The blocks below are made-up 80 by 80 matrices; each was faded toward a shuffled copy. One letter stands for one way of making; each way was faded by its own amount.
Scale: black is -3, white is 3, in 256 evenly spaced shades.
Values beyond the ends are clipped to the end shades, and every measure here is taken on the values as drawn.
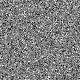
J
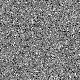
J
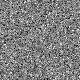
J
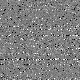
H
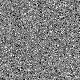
J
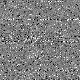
H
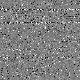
H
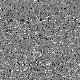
H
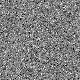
J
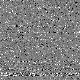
H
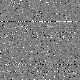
H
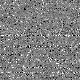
H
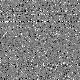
H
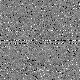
H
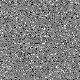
H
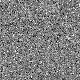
J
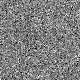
J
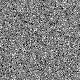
J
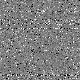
H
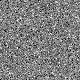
J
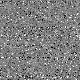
H
